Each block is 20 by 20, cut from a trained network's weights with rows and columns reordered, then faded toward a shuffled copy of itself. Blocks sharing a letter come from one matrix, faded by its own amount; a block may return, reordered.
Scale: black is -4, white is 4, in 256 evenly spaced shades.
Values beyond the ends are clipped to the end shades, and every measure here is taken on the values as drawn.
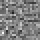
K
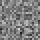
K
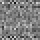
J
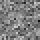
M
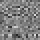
J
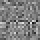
J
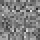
K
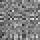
J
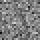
M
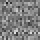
K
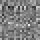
J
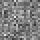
K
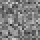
K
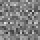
J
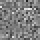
M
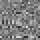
J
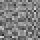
K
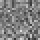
K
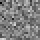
M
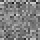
J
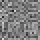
K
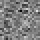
K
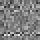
J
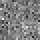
M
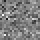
M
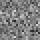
M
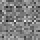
J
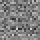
J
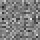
K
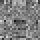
J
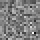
K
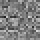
J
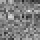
J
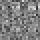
J
